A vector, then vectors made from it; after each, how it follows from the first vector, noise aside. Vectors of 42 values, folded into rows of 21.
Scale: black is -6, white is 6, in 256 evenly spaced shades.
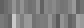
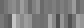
copied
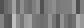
copied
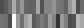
scaled up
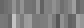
copied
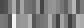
scaled up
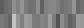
copied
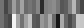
scaled up
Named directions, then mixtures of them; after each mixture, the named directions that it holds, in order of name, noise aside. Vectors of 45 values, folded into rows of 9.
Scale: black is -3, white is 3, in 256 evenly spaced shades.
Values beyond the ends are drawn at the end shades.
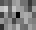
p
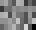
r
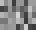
p, r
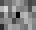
p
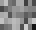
r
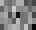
p, r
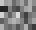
p, r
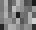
p, r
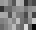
r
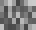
p, r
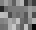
r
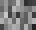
p, r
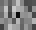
p, r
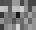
p
